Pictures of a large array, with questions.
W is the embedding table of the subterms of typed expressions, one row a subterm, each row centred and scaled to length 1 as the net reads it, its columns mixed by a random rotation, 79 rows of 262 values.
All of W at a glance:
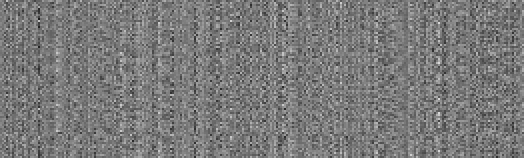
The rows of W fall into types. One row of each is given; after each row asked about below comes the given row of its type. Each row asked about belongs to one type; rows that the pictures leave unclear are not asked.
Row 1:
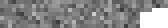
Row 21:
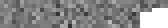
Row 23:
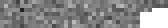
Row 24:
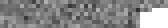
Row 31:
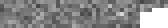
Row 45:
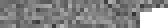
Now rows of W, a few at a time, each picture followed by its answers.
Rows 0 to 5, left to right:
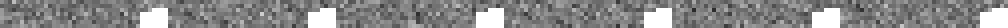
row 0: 24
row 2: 23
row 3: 1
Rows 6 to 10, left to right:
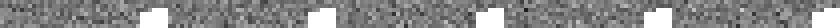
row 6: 24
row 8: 21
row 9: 23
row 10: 1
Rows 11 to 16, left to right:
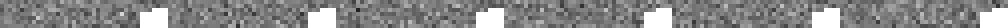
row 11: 31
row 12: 21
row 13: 23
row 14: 21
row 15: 31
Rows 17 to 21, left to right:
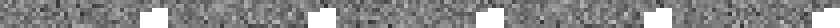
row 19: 45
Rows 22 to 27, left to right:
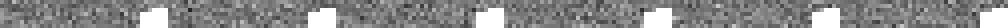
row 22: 24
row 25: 24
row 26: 45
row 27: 45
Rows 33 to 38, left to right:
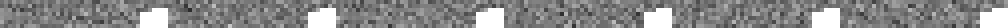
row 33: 24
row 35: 45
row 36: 21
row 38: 1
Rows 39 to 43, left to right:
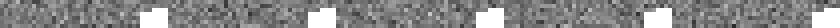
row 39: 31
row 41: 1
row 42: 45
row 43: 31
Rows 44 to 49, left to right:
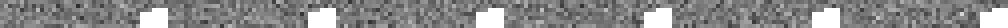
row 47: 21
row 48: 1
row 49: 31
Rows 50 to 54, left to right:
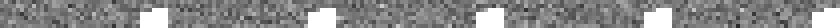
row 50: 1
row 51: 24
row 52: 45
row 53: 24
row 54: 1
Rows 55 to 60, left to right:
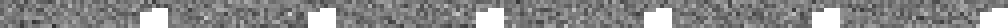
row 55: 45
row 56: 31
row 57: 31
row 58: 45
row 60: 24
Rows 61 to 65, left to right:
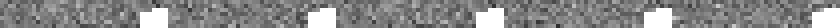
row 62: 21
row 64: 45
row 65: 45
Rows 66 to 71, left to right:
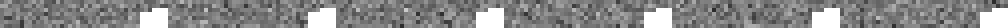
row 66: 23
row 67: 21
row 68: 1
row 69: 1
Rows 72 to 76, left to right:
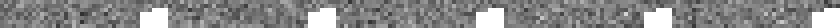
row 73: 24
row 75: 31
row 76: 23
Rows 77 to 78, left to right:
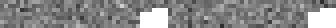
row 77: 23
